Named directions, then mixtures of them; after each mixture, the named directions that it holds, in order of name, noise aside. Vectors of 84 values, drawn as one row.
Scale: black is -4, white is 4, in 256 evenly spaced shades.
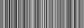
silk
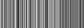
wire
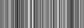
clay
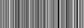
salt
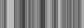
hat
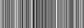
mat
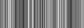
clay, hat, silk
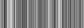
hat, wire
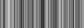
hat, silk, wire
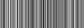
silk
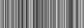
clay, mat, salt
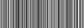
salt, wire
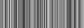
hat, silk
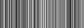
clay, silk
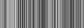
hat, mat, wire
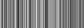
wire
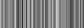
clay, mat, wire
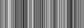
clay, hat, silk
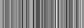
mat, salt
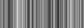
clay, hat, wire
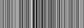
mat, wire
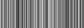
salt, wire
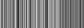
wire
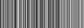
wire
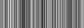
hat, mat, silk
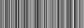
salt, silk
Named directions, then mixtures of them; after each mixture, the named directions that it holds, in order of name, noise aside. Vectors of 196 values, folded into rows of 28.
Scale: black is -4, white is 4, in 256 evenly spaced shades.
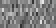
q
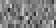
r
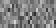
q, r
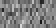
q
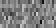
q, r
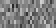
q, r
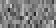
r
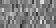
q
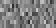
q, r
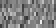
q, r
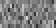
r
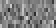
r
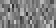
q, r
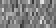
q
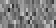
q, r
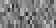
q, r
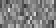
r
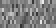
q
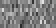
q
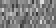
q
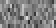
r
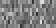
q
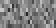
q, r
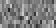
r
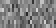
q, r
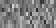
q, r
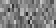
q, r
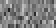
r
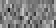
r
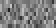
r
